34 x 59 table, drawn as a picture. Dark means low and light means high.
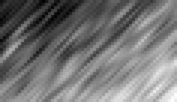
Histogram: bell-shaped. Ninth with the highest average: bottom right. Grain: diagonal, up to the right. Ninth with the lowest average: top left. Slope: up to the bottom right.
